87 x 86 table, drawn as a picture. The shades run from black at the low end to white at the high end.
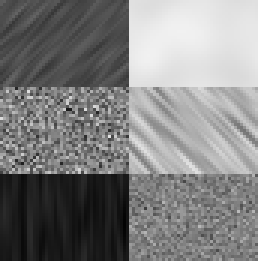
The table splits into 3 rows of 2 panels. Panel 1,1: low, slanting up to the right, faint in contrast. Panel 1,2: very high, smooth, faint in contrast. Panel 2,1: middling, fine-grained, strong in contrast. Panel 2,2: high, slanting down to the right. Panel 3,1: very low, streaked downward, faint in contrast. Panel 3,2: middling, fine-grained.
